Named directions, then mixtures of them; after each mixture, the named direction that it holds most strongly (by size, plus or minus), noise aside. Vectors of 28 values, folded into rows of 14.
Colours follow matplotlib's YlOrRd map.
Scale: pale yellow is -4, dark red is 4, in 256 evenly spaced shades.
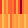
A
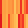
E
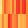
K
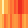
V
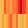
K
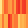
K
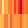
V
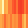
V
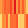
E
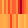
A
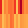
A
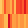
K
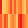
K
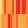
K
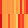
E
